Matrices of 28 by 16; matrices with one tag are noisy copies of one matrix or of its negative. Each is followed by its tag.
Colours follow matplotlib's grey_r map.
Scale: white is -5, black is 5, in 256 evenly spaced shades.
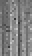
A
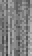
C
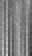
C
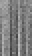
A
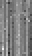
C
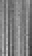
C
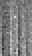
A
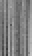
C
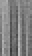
A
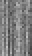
C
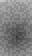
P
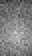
P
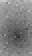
P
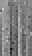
A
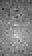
P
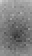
P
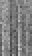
A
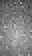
P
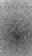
P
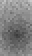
P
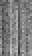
A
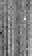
C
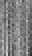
C
